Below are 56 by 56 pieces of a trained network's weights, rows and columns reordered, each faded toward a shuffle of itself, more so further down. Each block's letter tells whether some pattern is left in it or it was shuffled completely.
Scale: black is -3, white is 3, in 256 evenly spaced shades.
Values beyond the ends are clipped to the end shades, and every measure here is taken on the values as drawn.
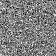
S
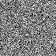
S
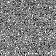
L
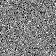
L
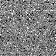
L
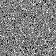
L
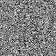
L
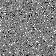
S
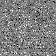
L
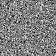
L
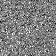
S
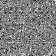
L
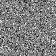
L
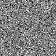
L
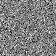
S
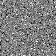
S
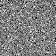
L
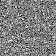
L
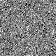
S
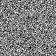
S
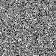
L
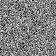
S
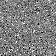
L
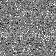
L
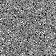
S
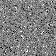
S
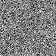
S
